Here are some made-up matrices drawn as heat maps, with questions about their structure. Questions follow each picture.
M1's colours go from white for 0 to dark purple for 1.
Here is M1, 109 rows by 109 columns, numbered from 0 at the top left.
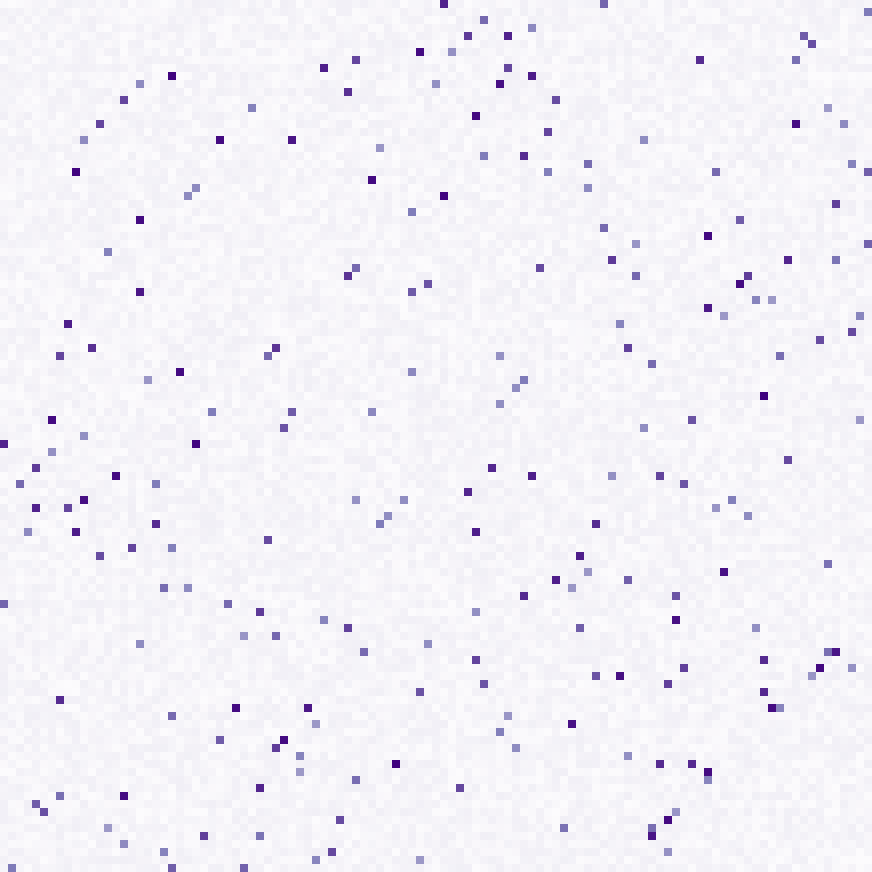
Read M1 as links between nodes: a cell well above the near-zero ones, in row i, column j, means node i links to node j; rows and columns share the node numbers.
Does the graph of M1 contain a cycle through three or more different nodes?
yes
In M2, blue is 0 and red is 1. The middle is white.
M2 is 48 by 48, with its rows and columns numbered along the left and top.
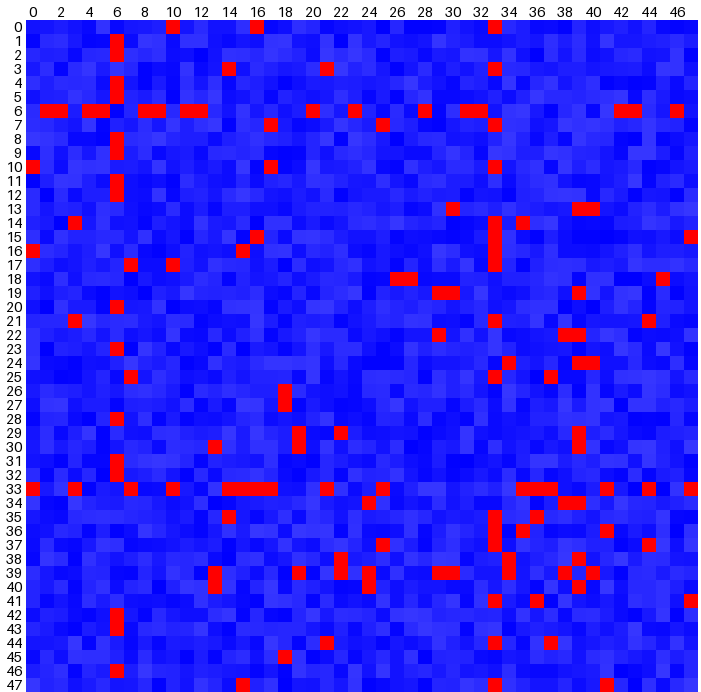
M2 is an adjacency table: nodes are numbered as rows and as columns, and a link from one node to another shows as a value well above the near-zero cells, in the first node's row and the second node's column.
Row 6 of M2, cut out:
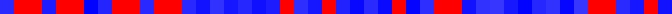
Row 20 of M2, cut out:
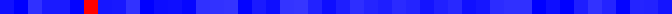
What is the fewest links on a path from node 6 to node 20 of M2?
1
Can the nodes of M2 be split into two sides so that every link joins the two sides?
no
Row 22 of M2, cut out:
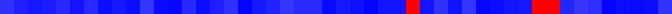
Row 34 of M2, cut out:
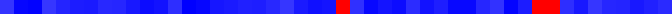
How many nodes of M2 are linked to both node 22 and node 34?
2
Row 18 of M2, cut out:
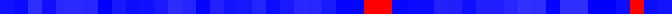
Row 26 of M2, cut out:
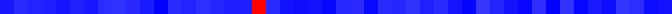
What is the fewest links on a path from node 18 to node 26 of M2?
1
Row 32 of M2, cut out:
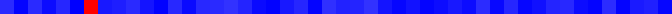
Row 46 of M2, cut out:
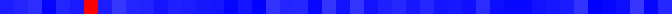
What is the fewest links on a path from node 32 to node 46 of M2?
2
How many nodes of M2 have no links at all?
0
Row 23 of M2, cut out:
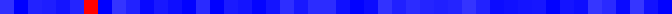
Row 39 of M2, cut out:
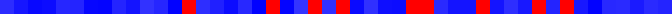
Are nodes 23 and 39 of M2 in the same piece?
no
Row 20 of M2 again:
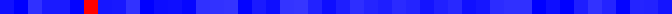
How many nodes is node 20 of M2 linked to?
1
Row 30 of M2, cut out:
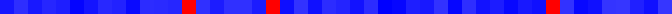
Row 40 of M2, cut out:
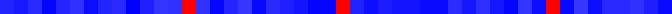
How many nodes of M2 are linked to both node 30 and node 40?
2
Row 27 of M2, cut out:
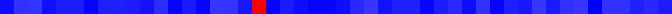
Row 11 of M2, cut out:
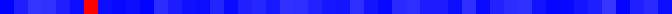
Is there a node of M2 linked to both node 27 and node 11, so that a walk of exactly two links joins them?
no
